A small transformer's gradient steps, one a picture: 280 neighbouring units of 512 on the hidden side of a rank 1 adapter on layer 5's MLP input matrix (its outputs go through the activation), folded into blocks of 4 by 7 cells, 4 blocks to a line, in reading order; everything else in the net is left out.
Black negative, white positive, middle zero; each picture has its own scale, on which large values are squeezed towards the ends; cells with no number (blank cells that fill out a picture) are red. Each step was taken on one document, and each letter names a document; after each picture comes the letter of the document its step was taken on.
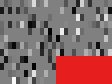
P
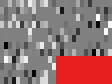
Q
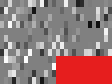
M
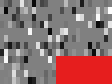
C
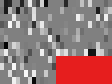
C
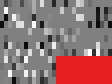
Q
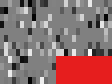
C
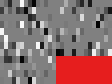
P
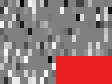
Q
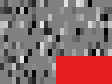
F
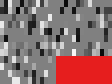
F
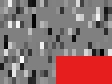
Q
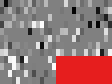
P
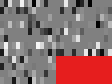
P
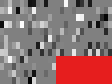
F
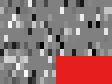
C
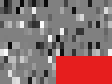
F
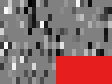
F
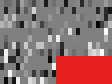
Q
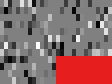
P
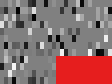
M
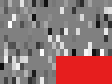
C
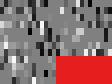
F
